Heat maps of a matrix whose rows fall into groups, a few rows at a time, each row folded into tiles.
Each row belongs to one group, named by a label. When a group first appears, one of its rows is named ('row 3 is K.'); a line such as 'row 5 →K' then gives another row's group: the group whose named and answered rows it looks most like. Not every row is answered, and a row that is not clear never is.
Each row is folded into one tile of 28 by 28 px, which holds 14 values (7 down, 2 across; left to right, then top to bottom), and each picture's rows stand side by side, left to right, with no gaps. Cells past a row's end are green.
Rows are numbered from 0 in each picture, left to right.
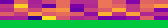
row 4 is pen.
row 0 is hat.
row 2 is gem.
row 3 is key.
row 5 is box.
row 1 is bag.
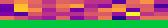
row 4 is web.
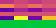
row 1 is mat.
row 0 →mat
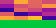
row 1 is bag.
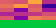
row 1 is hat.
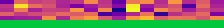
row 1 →mat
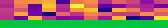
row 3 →gem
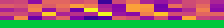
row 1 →web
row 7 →gem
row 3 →pen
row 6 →mat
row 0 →mat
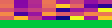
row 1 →key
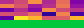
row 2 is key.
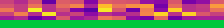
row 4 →box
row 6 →pen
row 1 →pen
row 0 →pen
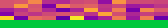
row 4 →gem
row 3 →pen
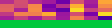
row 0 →web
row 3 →key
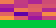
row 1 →web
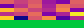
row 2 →web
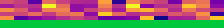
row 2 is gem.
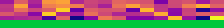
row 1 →key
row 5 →pen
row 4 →box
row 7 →mat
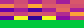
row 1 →mat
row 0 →mat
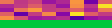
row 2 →key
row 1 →pen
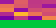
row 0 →web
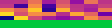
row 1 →gem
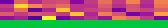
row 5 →key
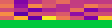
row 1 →mat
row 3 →mat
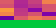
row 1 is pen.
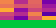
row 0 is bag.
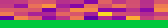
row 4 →mat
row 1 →box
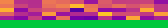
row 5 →pen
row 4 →mat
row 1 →key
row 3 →web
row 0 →bag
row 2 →box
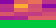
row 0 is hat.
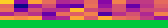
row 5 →key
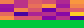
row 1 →box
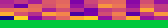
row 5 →pen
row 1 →web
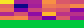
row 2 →box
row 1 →key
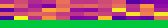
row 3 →mat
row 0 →mat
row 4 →pen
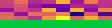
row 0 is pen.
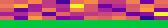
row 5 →web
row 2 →hat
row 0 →box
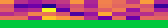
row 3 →key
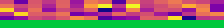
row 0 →pen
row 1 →gem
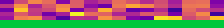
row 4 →box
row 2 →web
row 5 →mat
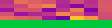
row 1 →box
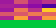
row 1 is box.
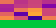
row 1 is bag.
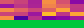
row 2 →pen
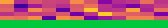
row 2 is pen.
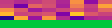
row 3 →hat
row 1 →mat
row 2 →key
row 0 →bag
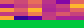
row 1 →bag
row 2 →hat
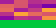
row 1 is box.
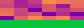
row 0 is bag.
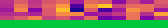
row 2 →gem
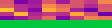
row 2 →web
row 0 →pen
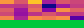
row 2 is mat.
